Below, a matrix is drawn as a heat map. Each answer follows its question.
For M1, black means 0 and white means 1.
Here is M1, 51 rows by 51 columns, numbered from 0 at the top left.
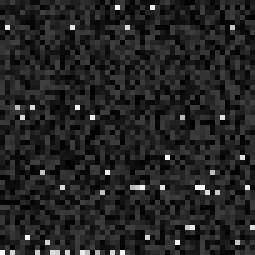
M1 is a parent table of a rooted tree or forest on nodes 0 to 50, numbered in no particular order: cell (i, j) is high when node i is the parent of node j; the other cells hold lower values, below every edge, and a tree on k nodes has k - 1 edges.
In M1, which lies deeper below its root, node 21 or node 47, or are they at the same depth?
node 47
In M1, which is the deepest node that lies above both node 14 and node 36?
5
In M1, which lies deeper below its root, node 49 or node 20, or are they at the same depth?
the same depth
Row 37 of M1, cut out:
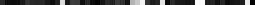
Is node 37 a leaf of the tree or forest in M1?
no
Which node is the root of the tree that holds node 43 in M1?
45
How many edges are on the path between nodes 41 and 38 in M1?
1
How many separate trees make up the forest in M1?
3
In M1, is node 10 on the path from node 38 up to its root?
no
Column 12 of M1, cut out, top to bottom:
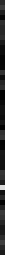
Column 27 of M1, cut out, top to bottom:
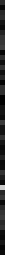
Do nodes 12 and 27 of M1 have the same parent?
yes
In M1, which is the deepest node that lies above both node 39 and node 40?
37
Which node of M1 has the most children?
50
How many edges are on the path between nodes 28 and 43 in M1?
4
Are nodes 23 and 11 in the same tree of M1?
no
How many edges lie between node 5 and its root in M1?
3
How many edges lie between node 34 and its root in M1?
0
